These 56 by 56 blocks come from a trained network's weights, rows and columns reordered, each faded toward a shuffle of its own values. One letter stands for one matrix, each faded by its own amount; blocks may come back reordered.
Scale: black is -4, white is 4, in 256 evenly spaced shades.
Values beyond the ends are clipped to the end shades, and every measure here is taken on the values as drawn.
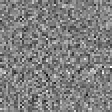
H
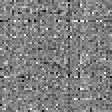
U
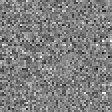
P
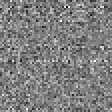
P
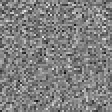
H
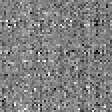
U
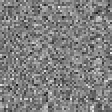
H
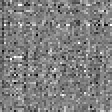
U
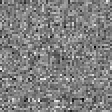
P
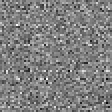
P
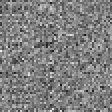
P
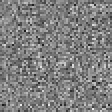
H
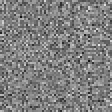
H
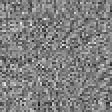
H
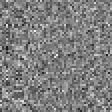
P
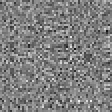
H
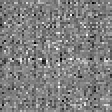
U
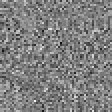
H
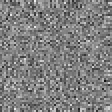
H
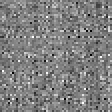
U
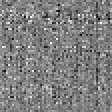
U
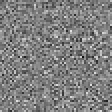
H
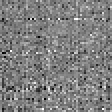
U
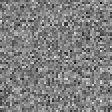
H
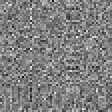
P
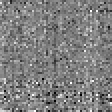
U
